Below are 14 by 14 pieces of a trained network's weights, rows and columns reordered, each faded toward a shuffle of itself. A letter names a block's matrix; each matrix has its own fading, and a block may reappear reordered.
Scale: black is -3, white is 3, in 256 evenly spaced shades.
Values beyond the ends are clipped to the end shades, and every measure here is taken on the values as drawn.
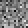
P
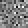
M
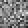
M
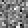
P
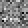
P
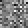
M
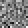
M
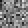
M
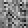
M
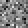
P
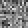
M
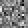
M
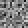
M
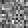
M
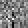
M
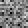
M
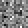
P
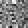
M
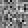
M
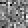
P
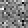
M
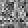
M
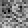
M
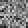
P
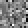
M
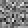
M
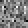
M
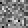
P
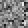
M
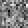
P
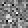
P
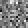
M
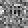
M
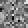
M
